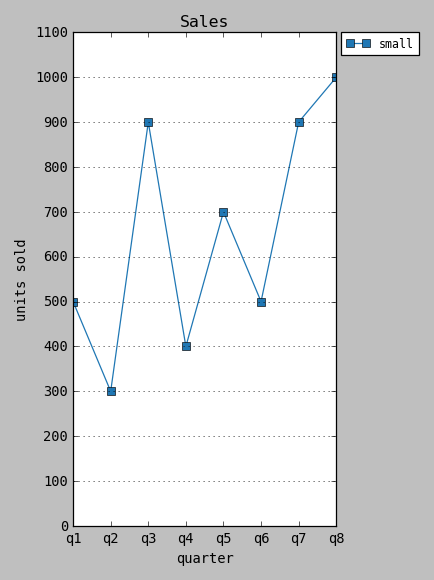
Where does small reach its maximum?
q8
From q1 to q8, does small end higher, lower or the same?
higher
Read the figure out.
Title: Sales
x-axis: quarter, ticks q1 q2 q3 q4 q5 q6 q7 q8
y-axis: units sold, ticks 0 100 200 300 400 500 600 700 800 900 1000 1100
Legend: small
Values:
small: 500 300 900 400 700 500 900 1000
